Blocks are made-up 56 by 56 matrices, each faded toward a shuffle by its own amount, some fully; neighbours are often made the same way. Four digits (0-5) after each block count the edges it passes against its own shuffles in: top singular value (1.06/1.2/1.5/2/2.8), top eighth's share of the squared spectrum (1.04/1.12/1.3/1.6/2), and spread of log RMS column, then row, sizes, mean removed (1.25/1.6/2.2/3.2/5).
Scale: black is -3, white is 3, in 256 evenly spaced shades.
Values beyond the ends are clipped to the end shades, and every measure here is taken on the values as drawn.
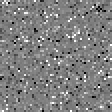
1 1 0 0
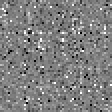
3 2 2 1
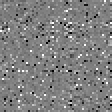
3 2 0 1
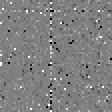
3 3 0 0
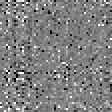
4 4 2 2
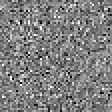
3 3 1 1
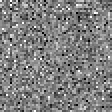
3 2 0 0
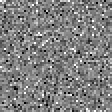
2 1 0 0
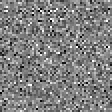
3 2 0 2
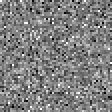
2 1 0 0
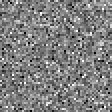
1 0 0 0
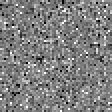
0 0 0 0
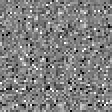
3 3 1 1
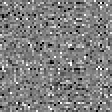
4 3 2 2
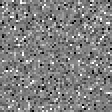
0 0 0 0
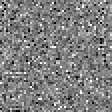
2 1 0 0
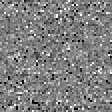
2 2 0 1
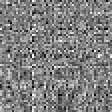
4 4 2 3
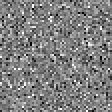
3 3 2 1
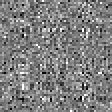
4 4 2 2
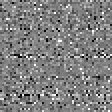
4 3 1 3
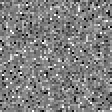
1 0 0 0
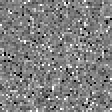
0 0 0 0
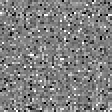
3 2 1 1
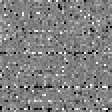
3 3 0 2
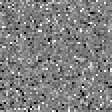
1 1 0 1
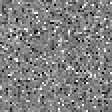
0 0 0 0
